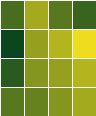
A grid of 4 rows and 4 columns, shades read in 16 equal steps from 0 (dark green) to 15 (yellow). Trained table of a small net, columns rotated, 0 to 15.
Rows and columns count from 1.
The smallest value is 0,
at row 2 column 1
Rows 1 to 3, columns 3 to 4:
5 3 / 11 15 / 9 11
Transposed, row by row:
4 0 2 5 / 10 9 8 6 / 5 11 9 8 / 3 15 11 10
